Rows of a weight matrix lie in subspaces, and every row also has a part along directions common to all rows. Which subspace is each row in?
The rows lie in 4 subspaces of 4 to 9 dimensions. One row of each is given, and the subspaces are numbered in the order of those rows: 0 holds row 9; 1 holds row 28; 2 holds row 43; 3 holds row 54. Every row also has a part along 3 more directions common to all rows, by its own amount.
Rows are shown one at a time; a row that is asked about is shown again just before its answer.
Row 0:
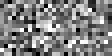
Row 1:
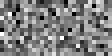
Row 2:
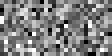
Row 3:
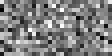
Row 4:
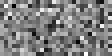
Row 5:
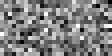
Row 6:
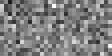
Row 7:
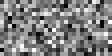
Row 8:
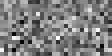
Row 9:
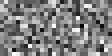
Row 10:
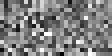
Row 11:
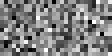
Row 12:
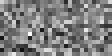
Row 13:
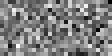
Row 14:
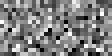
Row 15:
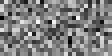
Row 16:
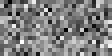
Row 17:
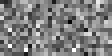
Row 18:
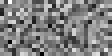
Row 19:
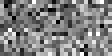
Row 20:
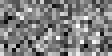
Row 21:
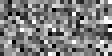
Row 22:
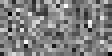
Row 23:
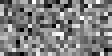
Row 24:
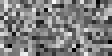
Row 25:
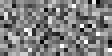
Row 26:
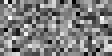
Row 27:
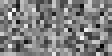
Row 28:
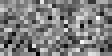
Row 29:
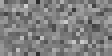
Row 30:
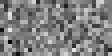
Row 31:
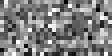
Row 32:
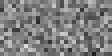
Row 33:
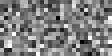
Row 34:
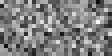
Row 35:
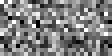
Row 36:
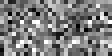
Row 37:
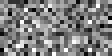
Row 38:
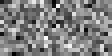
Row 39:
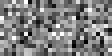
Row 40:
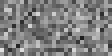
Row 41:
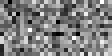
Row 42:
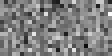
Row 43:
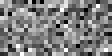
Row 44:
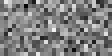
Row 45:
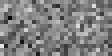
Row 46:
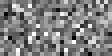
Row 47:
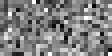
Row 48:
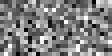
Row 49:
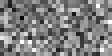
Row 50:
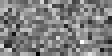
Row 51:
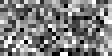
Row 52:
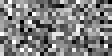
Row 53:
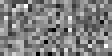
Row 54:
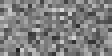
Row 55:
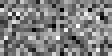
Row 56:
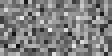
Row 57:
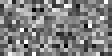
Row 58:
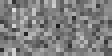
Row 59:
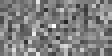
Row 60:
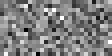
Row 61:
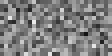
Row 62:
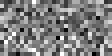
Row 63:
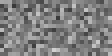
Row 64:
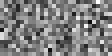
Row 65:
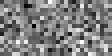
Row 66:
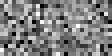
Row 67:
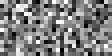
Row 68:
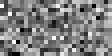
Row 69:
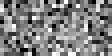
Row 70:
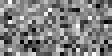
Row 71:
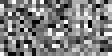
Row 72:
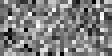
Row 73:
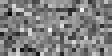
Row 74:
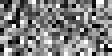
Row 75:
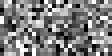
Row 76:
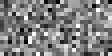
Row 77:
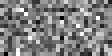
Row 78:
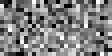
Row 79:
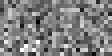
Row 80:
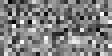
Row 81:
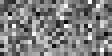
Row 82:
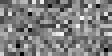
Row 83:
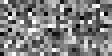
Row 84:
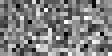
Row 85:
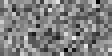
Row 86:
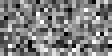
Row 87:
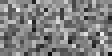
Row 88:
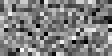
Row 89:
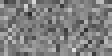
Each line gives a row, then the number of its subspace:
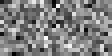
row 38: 0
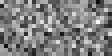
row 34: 0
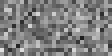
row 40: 0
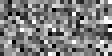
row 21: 3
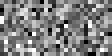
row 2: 2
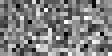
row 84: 1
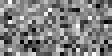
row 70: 0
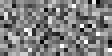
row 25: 3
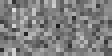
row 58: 0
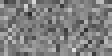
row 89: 3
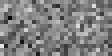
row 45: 1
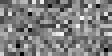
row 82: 2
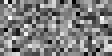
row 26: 0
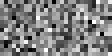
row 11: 0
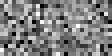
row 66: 0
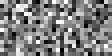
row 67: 3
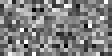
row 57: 2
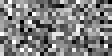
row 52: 3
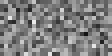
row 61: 1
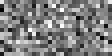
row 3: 0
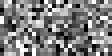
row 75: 2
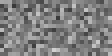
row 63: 1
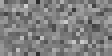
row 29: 3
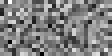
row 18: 2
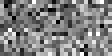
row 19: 3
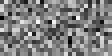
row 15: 0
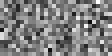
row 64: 0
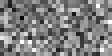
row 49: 0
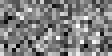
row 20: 1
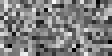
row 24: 1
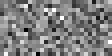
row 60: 3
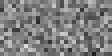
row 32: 0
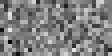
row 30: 1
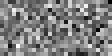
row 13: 3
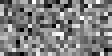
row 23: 2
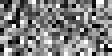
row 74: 1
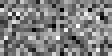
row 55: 3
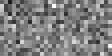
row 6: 2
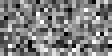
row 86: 1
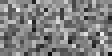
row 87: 1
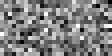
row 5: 0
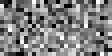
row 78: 2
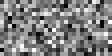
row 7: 2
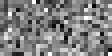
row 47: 1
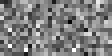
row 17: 1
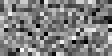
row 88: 3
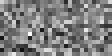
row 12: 0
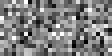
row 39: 0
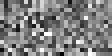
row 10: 0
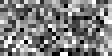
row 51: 2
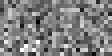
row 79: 0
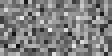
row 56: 0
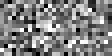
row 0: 0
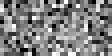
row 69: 2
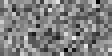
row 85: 3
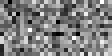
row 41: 3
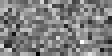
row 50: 1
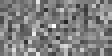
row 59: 3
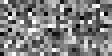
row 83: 1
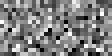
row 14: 0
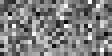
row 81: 2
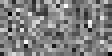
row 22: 2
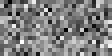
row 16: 3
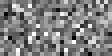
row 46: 3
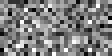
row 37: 2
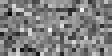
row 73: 3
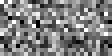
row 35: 0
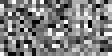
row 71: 2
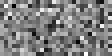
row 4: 3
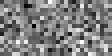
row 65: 0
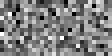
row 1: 0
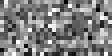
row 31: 2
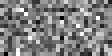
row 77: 3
